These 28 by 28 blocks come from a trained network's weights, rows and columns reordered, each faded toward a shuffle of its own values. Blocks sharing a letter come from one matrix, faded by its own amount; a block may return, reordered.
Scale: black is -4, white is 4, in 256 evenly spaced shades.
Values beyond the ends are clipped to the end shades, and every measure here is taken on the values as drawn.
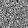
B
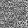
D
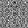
D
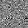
B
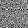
B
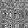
D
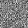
B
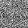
B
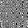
D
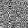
D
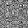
D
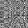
D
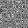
D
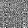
D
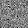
B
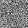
B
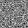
B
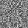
D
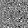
D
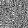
B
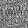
B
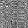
D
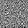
D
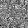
B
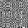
D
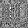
D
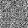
B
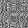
D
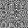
D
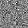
B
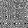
D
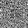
B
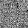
B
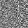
D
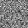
B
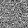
B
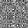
D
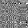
D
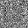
B
